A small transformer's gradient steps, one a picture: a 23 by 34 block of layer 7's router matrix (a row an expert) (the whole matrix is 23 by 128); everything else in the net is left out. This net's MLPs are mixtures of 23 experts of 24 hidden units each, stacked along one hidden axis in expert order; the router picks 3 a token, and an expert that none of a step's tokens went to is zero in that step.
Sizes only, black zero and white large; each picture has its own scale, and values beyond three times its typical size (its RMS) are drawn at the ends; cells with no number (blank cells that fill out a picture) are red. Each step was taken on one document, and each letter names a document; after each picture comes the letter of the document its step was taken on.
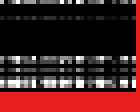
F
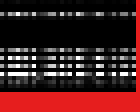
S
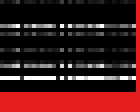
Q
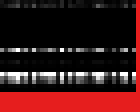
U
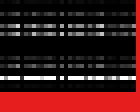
Q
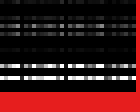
Q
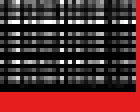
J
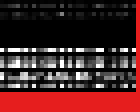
S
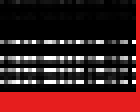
F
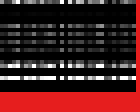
Q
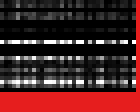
F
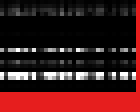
S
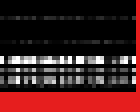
F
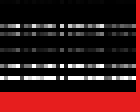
Q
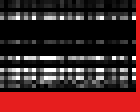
F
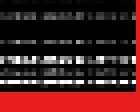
F
